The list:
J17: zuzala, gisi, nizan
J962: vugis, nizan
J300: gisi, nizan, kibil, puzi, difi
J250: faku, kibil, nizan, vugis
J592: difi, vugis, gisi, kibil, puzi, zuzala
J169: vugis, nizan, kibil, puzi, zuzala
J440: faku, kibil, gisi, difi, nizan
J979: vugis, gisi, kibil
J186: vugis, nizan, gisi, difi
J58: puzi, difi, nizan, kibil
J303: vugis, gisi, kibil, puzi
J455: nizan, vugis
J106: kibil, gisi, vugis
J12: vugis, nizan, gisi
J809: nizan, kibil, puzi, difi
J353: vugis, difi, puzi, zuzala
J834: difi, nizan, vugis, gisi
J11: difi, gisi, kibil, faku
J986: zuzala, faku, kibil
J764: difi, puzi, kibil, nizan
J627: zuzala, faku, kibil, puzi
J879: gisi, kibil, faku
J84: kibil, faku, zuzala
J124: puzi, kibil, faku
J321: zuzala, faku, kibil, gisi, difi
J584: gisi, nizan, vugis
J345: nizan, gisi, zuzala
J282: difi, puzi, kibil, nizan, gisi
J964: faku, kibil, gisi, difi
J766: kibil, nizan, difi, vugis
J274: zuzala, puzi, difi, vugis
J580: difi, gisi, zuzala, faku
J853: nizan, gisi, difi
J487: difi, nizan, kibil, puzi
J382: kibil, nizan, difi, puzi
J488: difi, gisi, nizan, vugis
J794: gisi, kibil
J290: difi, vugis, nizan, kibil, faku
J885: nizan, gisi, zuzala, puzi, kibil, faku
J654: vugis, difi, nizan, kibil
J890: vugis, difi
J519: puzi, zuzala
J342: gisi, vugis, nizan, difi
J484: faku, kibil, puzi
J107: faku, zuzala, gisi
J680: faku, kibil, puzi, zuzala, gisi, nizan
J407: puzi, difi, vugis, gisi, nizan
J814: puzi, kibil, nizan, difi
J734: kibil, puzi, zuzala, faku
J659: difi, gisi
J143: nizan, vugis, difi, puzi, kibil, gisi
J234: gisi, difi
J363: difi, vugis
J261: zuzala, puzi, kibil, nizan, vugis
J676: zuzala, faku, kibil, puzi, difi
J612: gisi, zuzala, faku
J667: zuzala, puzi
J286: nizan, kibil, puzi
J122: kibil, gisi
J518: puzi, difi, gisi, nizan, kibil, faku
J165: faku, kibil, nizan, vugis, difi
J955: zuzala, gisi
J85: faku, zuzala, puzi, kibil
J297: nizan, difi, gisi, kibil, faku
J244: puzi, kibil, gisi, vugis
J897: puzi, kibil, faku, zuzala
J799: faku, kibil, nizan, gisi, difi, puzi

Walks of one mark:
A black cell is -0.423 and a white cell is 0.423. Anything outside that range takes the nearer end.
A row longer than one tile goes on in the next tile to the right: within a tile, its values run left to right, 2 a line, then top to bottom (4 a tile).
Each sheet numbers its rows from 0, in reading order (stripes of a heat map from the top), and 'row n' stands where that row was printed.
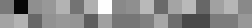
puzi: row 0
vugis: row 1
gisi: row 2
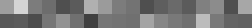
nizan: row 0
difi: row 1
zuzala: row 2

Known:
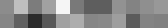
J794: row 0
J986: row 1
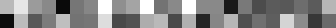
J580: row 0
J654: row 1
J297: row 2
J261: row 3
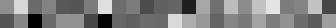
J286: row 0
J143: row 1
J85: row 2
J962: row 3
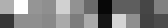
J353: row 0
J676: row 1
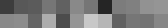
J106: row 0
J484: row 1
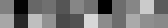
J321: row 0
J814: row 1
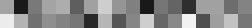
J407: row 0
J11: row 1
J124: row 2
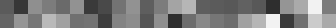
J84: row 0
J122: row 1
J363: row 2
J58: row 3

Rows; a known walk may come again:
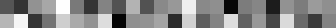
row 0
J58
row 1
J382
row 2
J290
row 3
J107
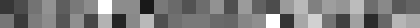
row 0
J122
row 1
J297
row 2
J627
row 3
J518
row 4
J487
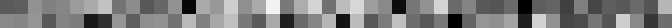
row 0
J986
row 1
J834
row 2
J519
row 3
J303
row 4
J580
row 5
J286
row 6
J676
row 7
J261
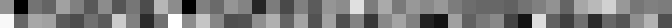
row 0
J964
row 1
J274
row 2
J440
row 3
J766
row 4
J879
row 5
J282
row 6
J955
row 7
J345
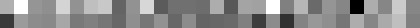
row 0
J353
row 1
J186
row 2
J667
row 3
J612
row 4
J897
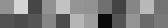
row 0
J584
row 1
J300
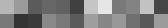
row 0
J853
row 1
J962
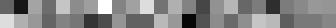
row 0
J85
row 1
J12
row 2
J234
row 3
J484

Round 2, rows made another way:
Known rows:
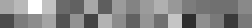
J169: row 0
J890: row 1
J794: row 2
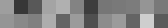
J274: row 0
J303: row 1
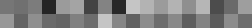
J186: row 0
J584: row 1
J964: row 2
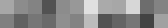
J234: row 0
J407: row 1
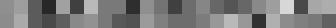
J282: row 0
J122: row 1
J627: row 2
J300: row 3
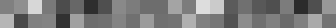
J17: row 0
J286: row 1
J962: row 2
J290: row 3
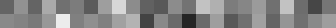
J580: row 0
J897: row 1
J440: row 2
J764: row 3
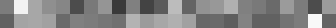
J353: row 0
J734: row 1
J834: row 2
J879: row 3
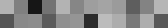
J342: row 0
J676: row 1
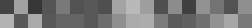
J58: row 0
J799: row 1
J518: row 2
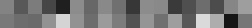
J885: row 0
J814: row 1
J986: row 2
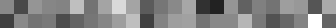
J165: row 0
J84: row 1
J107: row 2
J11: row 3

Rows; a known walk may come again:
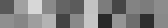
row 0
J897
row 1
J979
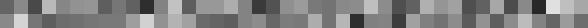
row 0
J250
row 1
J124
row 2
J834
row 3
J487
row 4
J345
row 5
J321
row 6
J488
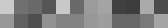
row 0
J659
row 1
J955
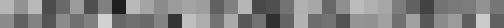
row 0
J964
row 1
J455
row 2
J676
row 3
J382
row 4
J519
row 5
J303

